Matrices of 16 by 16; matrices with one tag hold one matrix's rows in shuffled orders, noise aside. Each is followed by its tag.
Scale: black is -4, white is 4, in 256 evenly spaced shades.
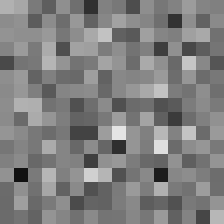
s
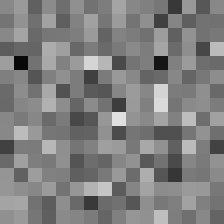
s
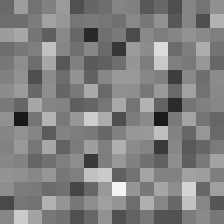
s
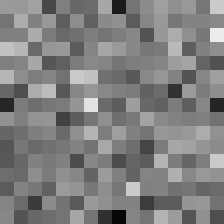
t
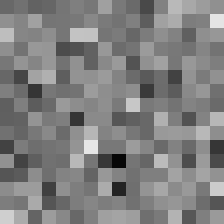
t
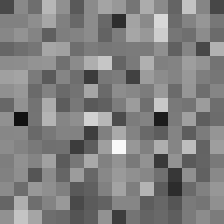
s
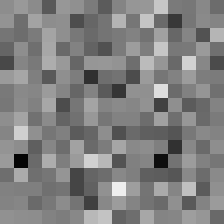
s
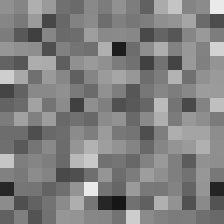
t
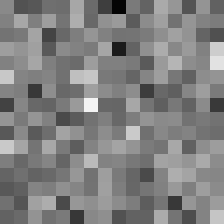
t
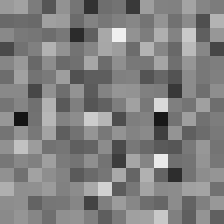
s
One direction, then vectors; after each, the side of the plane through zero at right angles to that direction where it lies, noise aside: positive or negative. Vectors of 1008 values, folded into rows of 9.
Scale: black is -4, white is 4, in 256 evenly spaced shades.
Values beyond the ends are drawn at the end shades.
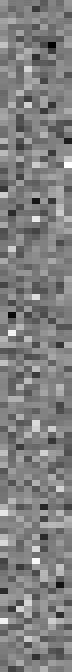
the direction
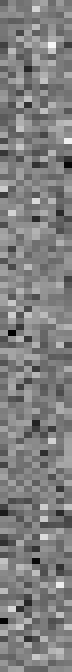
negative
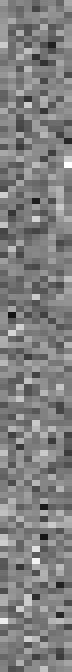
positive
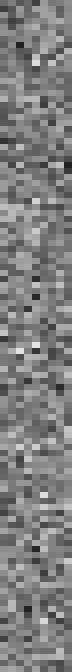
negative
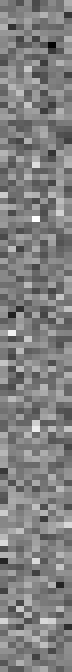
positive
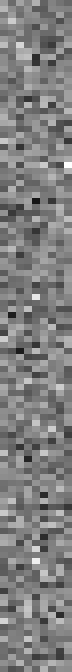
positive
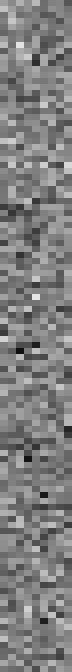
positive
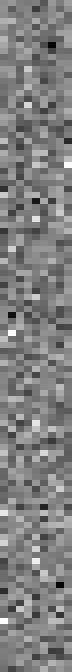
positive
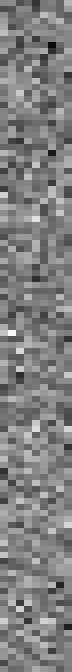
positive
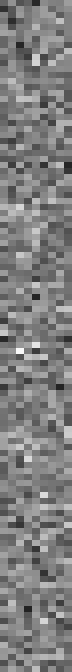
negative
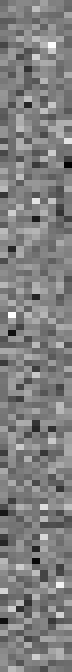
negative
